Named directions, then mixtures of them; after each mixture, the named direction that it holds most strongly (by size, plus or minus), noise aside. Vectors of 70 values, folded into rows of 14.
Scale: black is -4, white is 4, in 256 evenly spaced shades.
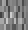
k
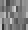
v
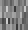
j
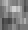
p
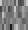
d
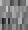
j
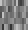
d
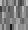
d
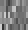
v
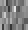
v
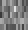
k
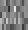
k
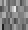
v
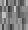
d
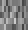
k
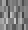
k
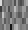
d
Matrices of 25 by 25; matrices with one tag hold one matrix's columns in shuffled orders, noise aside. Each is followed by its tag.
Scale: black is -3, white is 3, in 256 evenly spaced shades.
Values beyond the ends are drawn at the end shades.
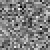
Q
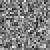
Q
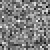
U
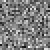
Q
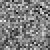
U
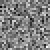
Q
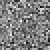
U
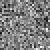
Q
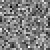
Q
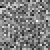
U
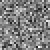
Q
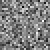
U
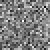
U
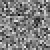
Q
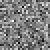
U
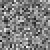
Q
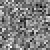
Q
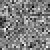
Q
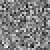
Q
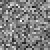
U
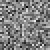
U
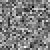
Q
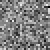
U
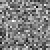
U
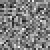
Q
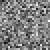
U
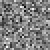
Q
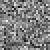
U
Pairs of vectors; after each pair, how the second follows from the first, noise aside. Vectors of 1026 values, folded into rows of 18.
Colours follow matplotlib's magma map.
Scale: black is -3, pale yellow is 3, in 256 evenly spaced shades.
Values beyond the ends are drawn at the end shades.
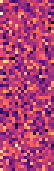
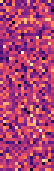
shuffled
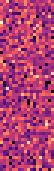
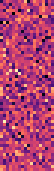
shuffled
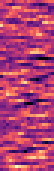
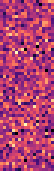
shuffled
